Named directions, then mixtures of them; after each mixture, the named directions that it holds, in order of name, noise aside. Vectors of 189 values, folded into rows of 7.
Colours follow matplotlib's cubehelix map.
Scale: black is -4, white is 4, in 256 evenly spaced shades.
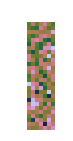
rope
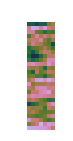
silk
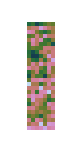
rope, silk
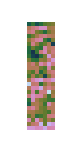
rope, silk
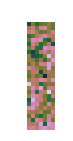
rope, silk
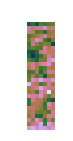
rope, silk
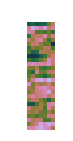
silk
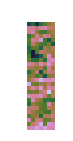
rope, silk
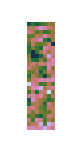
rope, silk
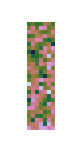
rope, silk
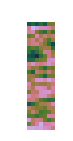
silk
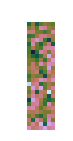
rope, silk
